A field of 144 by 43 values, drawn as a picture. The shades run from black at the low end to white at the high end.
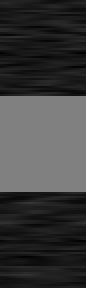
It is made of 3 by 1 panels. Panel 1,1: very low, streaked across, faint in contrast. Panel 2,1: middling, flat. Panel 3,1: very low, streaked across, faint in contrast.
